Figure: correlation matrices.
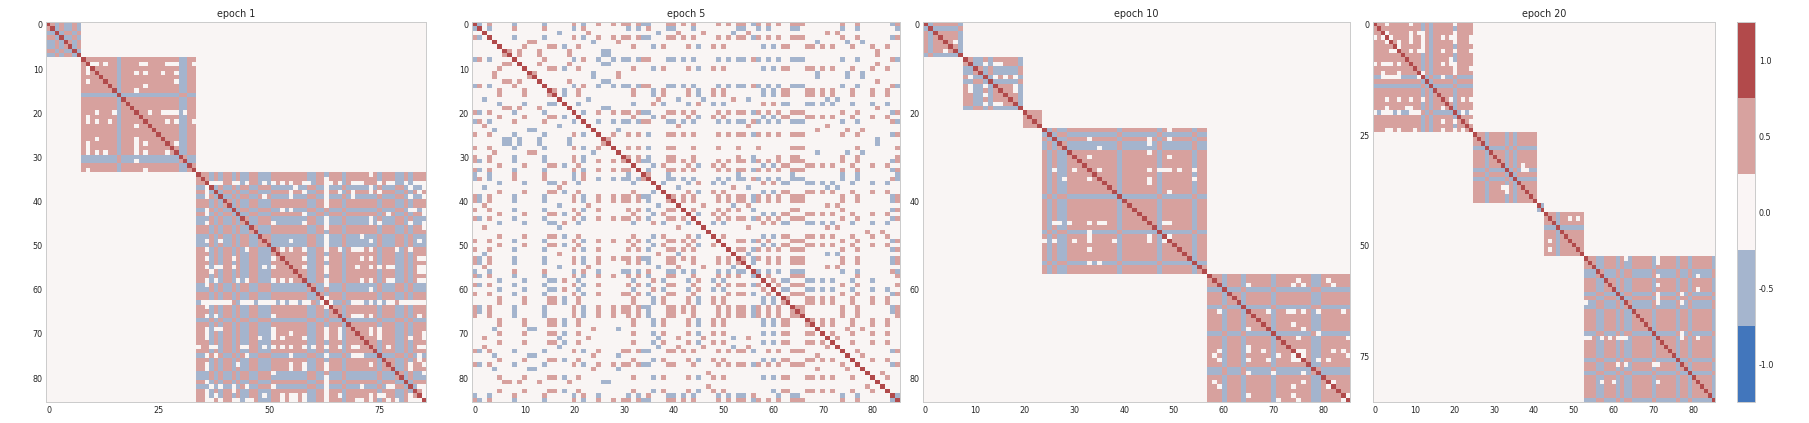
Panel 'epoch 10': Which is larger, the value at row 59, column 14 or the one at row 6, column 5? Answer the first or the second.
the second
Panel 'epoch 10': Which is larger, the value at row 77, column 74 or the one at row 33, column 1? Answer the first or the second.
the first
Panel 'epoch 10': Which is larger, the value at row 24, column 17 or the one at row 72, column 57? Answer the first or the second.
the second
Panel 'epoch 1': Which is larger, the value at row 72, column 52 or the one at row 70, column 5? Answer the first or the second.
the first
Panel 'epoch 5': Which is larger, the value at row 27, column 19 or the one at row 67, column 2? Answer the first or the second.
the second
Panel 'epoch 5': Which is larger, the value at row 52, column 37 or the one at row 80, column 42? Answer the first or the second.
the first
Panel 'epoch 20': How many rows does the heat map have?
86
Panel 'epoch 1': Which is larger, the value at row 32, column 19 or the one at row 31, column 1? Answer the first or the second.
the first
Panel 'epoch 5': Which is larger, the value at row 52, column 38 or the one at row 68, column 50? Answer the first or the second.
the second
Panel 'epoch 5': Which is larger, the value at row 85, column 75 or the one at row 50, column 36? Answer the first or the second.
the first
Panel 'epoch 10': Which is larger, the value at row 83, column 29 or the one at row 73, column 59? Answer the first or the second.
the second
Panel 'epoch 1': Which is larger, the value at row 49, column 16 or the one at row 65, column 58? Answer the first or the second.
the second
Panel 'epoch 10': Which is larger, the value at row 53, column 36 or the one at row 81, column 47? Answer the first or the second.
the first
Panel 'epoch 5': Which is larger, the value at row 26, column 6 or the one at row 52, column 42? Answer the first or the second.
the second
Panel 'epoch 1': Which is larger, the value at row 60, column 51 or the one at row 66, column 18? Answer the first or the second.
the second
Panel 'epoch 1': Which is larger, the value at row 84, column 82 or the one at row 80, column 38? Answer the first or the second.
the first
